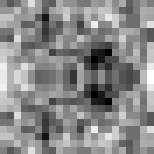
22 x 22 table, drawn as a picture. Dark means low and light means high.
The histogram is bell-shaped. No regular stripes run through it. The ninth with the lowest average is the centre. There is no overall slope. No row or column stands out. It is mirror symmetric from top to bottom.
